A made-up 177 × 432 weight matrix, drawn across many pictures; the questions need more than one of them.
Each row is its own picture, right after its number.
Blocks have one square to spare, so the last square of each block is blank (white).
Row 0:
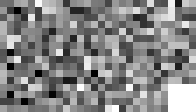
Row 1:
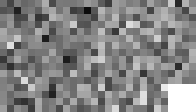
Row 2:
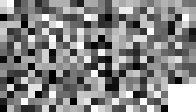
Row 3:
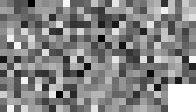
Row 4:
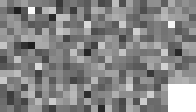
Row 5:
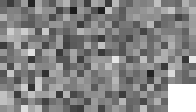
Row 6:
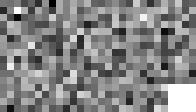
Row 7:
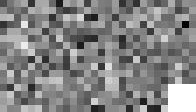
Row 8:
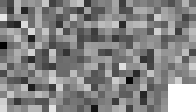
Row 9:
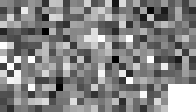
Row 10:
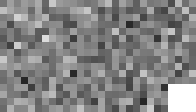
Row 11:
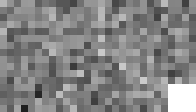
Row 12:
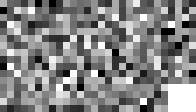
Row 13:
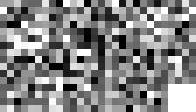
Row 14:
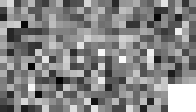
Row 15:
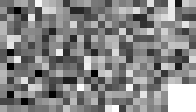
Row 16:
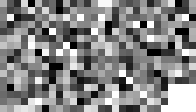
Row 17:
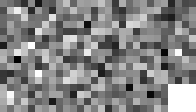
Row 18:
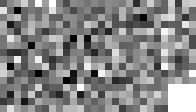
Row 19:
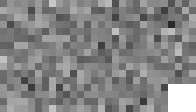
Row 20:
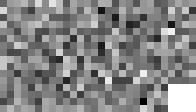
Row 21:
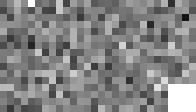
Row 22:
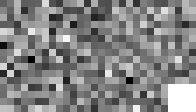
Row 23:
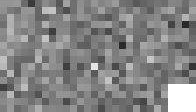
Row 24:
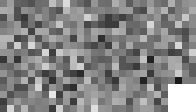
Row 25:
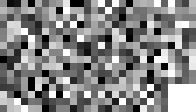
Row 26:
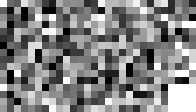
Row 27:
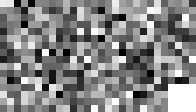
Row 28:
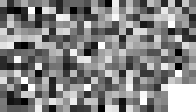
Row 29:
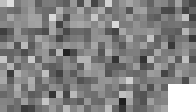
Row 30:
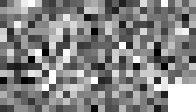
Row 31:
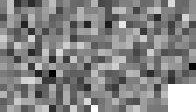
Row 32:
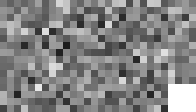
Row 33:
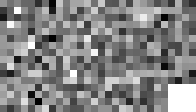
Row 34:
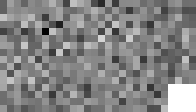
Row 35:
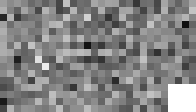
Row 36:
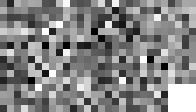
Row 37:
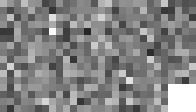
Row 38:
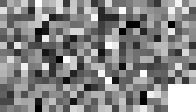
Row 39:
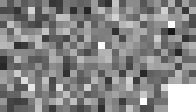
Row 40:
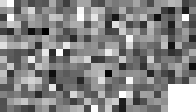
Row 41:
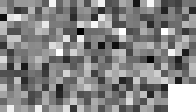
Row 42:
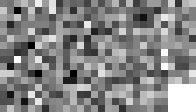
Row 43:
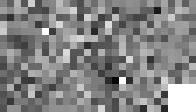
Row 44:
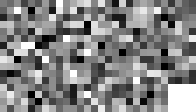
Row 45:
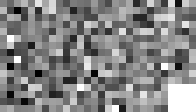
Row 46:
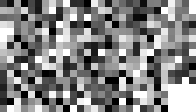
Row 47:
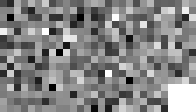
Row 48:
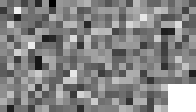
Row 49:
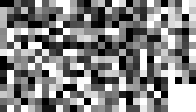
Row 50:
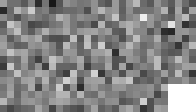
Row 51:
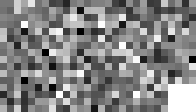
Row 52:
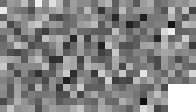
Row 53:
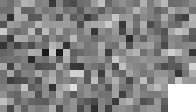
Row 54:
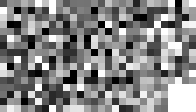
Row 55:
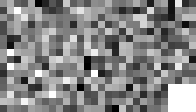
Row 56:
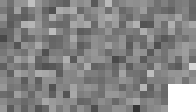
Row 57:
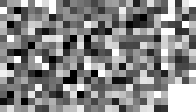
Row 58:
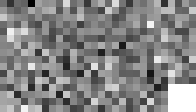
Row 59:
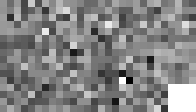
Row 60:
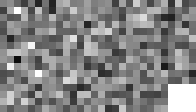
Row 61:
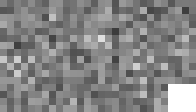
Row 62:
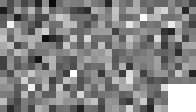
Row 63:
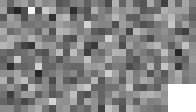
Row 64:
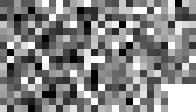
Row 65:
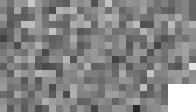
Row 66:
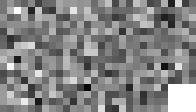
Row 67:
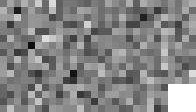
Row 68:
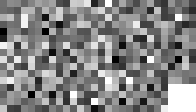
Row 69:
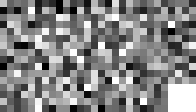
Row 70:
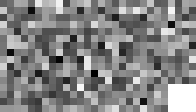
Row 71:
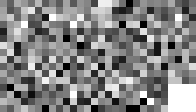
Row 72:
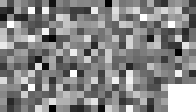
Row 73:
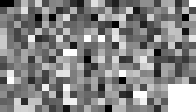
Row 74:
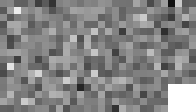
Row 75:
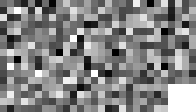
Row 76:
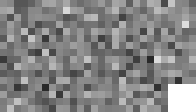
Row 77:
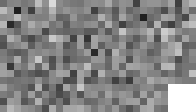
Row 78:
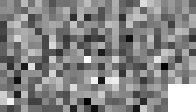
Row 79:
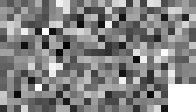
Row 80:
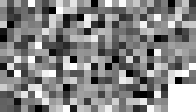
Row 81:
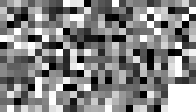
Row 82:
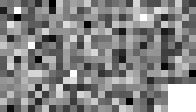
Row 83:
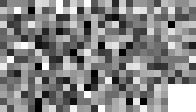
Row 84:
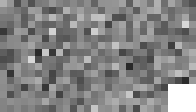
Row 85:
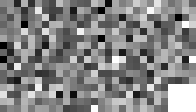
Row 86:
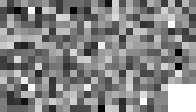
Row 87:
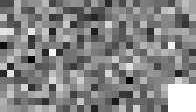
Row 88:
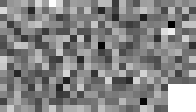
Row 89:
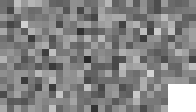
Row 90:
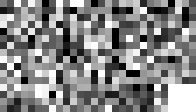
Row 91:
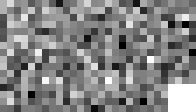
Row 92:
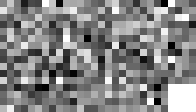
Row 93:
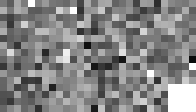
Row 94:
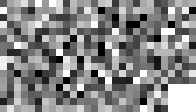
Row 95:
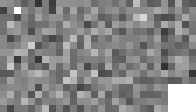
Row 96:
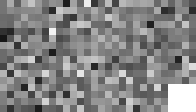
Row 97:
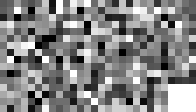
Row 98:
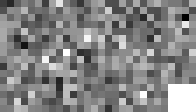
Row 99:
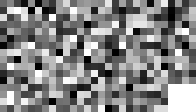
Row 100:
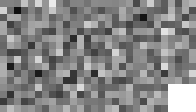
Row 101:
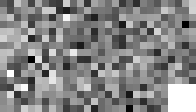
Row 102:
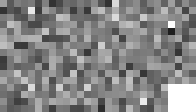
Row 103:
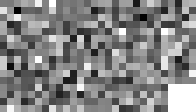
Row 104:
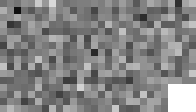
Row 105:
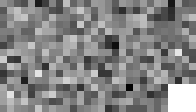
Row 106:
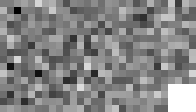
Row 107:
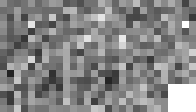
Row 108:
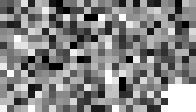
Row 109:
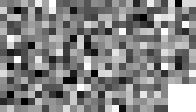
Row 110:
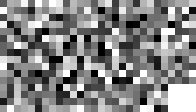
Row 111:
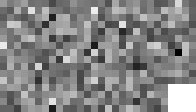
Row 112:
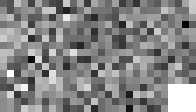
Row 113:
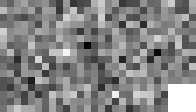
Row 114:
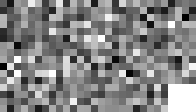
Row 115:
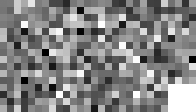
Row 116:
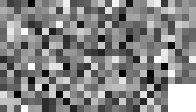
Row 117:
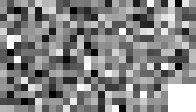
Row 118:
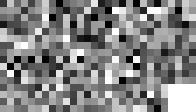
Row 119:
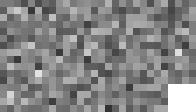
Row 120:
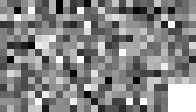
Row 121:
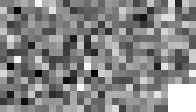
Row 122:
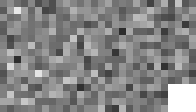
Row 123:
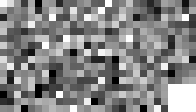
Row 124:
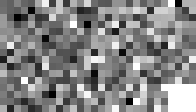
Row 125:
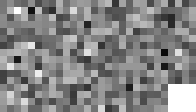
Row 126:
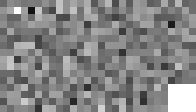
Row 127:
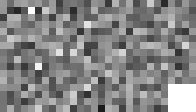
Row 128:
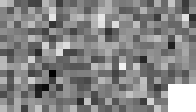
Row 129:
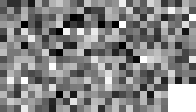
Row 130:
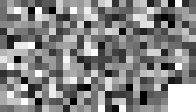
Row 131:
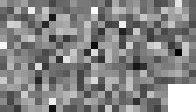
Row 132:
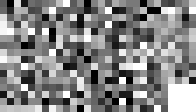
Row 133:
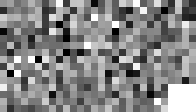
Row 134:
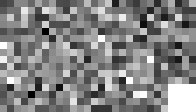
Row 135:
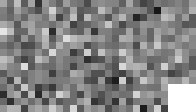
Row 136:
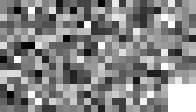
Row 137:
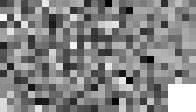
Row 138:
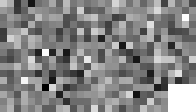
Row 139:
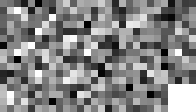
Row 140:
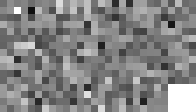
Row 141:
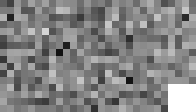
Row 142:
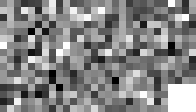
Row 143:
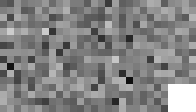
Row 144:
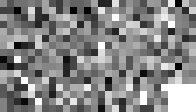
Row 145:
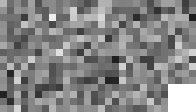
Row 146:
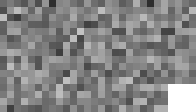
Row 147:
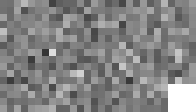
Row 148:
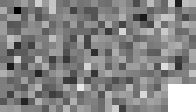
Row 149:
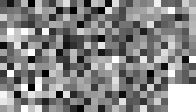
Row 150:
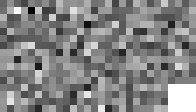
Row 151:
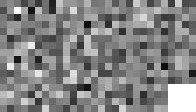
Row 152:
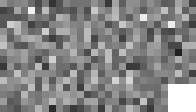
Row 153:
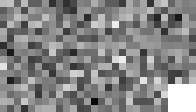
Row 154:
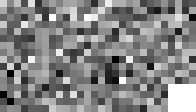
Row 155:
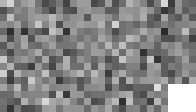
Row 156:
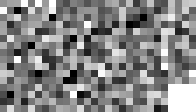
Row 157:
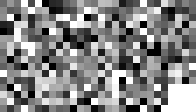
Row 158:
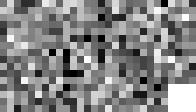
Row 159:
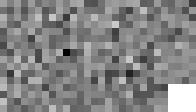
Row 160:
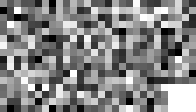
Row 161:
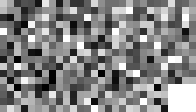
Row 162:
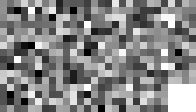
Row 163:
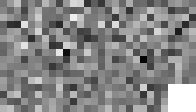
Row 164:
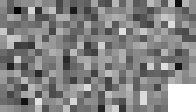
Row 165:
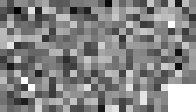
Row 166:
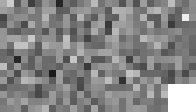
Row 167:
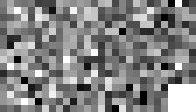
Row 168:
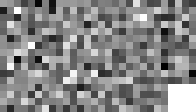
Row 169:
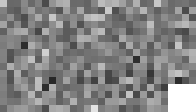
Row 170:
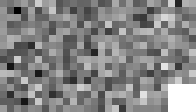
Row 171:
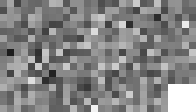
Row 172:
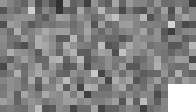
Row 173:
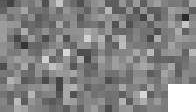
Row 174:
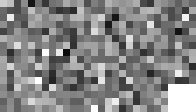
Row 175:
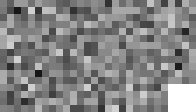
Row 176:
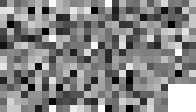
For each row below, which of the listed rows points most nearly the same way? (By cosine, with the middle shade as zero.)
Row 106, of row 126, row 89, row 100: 100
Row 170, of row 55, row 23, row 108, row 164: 164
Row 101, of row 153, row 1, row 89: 89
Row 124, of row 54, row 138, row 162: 54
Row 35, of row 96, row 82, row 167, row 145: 145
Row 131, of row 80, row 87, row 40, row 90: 40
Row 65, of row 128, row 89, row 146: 89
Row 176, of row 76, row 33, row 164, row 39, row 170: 76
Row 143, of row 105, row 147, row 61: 147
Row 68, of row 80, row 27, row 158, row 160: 80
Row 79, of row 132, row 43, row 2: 132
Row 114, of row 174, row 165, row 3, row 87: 165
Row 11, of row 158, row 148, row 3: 148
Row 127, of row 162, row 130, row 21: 162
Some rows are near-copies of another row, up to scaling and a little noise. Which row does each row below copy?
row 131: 111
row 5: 149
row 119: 99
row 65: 56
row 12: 50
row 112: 101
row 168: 95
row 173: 98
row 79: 32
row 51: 115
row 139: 17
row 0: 15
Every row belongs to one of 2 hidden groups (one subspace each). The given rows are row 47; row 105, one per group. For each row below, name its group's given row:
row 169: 47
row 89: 47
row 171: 47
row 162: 105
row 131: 105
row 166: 47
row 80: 47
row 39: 105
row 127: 105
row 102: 105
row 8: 47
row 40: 47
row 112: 47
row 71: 47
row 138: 47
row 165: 105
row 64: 105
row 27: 47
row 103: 105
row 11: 47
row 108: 47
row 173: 47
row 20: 105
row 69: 105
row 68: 47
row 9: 47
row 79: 47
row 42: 105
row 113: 47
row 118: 47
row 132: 47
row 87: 47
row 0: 105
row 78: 47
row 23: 47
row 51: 47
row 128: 47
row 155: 47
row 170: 105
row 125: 105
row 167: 105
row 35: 47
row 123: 47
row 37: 47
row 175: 105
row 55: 105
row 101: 47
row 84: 47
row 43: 47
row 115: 47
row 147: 47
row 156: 105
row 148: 105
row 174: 47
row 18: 105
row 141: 47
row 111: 105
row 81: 47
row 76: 47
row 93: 47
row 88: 105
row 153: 47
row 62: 105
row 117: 105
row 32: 47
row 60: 105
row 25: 47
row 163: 47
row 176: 105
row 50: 105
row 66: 105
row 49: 47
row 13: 47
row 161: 47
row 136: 105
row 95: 105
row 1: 105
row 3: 47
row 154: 47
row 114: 47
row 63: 105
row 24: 47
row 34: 47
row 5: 47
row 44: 105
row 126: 105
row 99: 105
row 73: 47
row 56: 47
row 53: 47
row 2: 47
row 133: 47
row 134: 47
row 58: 47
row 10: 105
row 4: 105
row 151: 105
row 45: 105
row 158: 47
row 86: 105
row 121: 105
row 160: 105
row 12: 105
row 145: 47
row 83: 105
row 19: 105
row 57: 105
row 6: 105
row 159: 47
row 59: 47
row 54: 105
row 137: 47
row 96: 47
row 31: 47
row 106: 105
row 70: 105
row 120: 105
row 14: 47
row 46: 47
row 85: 47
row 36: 47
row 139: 105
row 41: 105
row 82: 105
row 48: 105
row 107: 47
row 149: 47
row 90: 47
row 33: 105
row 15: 105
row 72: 105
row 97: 105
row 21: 47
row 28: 105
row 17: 105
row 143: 47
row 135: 47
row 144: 105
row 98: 47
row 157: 47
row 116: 47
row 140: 105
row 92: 47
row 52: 105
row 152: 105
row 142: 47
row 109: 105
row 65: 47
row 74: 105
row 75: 105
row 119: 105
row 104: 105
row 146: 105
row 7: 47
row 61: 47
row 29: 47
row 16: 47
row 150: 105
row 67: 105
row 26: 47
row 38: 105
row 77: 105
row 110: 105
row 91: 47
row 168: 105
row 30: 47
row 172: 105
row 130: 105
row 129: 47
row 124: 105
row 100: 105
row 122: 105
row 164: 105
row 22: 47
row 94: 105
